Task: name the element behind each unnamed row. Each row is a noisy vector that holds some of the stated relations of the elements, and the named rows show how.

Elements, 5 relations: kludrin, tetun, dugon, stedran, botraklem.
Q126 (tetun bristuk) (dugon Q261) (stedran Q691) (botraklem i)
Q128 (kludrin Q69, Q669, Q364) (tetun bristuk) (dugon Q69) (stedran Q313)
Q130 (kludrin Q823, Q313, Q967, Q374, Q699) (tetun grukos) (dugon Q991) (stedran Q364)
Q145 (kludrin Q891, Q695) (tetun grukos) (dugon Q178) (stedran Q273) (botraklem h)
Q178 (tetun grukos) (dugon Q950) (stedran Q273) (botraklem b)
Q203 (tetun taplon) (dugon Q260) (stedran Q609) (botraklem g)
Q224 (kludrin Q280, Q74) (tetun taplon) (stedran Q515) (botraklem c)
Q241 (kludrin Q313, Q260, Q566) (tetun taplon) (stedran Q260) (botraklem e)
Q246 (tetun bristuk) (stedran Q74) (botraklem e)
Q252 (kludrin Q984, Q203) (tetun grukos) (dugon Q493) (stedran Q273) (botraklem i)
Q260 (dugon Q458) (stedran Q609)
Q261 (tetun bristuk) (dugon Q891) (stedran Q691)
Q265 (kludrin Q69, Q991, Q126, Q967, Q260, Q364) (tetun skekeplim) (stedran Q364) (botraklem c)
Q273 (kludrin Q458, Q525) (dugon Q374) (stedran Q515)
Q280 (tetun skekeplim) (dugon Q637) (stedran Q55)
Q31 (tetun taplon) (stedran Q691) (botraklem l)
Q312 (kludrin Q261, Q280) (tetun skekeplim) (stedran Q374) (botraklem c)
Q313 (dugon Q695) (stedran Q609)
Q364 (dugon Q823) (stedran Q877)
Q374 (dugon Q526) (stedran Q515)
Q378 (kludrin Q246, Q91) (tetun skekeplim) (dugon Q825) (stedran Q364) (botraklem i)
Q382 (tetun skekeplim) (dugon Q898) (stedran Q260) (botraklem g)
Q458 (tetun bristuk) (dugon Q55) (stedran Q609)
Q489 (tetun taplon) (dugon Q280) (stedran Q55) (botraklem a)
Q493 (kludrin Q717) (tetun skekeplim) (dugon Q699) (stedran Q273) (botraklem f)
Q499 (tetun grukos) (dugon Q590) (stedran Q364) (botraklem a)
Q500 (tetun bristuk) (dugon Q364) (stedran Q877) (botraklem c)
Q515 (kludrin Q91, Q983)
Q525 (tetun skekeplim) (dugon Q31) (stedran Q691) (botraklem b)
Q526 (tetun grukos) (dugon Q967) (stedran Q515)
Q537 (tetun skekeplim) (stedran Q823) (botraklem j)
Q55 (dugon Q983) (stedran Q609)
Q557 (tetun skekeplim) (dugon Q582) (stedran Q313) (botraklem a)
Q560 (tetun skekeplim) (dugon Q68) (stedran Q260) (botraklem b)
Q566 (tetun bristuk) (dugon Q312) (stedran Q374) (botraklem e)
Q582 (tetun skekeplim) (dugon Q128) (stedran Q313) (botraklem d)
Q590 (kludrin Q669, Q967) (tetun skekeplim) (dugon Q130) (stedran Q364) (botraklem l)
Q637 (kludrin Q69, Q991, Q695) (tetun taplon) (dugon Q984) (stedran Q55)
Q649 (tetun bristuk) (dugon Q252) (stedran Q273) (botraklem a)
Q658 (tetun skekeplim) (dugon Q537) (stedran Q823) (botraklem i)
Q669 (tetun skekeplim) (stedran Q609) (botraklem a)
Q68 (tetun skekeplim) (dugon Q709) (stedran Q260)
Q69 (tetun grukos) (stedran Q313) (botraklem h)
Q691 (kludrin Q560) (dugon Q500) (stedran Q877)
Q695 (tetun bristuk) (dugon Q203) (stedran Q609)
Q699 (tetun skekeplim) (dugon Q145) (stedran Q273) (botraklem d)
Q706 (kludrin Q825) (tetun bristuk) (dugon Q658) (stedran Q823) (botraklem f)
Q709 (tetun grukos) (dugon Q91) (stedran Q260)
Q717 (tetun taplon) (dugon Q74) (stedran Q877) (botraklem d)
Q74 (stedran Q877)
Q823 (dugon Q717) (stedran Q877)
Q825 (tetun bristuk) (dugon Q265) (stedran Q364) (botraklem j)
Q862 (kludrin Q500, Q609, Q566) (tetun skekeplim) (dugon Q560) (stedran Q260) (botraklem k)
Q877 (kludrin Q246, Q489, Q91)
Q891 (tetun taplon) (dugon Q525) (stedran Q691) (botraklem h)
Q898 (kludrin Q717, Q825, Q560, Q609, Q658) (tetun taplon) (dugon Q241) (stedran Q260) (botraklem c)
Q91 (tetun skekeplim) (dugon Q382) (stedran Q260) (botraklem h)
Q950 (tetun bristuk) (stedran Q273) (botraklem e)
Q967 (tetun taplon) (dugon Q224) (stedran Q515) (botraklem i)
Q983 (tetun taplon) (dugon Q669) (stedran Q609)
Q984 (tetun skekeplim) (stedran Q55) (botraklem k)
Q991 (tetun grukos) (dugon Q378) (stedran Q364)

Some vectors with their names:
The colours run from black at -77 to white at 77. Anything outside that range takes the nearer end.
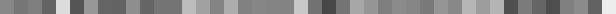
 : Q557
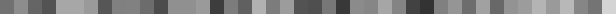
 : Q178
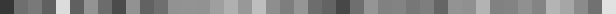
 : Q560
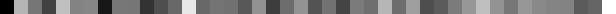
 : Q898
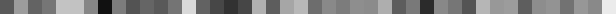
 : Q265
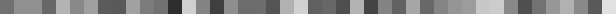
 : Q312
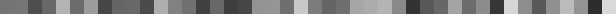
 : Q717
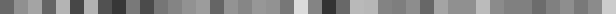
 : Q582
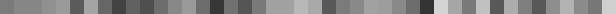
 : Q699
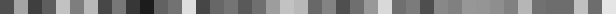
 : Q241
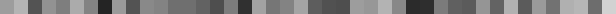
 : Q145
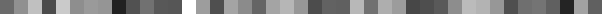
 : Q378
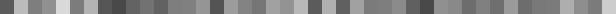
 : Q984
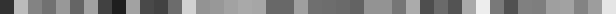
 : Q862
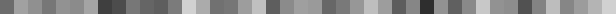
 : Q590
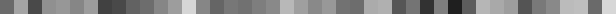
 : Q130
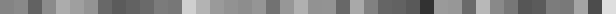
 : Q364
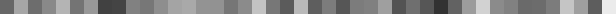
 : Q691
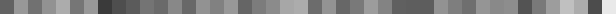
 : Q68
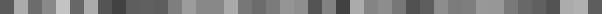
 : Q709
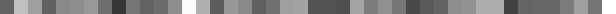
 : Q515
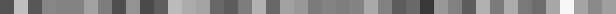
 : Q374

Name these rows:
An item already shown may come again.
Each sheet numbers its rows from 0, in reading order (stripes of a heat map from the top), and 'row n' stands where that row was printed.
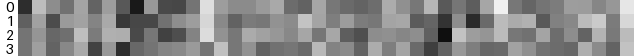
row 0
Q862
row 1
Q130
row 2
Q967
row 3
Q203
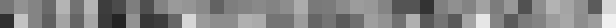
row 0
Q537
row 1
Q862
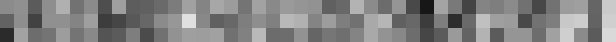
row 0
Q69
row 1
Q130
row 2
Q609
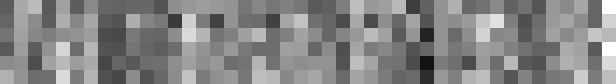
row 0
Q91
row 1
Q312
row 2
Q590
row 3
Q709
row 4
Q991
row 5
Q126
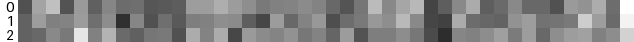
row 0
Q91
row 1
Q382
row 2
Q525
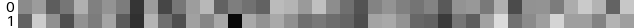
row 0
Q566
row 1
Q252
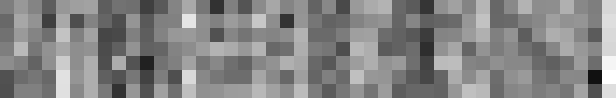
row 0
Q950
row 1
Q706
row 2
Q537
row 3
Q695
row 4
Q669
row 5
Q825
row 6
Q658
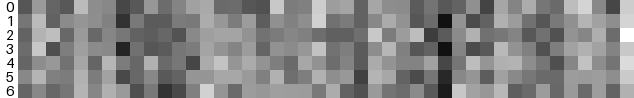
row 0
Q500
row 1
Q128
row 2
Q91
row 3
Q128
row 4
Q280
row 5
Q695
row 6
Q967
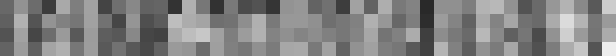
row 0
Q224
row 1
Q374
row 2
Q313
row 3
Q260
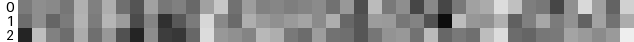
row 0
Q261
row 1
Q967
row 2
Q862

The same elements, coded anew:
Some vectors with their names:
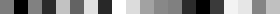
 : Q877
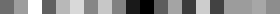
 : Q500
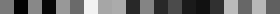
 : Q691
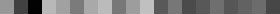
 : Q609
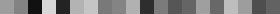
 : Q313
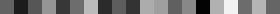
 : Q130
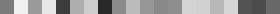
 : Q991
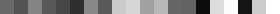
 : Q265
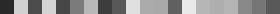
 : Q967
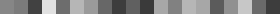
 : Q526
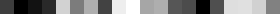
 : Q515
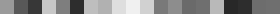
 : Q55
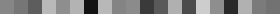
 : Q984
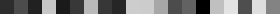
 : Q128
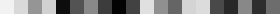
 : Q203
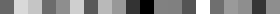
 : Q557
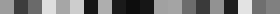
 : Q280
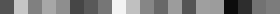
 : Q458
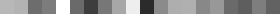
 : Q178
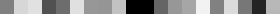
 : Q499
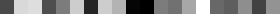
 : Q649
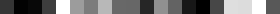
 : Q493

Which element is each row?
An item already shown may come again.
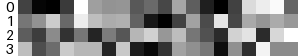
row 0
Q493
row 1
Q500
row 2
Q265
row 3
Q280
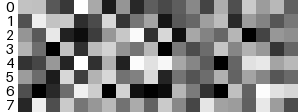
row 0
Q560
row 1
Q126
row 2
Q825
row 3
Q313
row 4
Q378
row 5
Q313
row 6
Q312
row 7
Q699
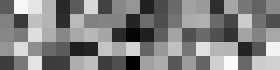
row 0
Q126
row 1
Q537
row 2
Q261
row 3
Q669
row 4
Q590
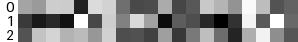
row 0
Q364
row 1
Q706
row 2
Q658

